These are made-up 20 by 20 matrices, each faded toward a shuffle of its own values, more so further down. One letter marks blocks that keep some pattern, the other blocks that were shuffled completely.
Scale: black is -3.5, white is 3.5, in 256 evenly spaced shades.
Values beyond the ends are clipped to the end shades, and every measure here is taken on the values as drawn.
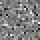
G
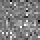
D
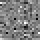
D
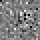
D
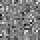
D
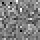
D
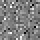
D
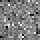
G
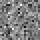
D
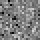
G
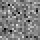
G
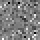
D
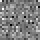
D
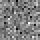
G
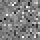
G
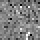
D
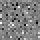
G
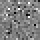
G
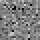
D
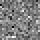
G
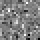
G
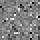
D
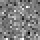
D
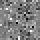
D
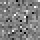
D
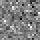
G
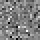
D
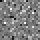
G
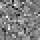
G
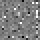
D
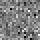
G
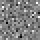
G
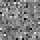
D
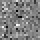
D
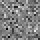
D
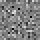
G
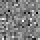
G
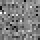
D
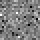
G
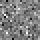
G
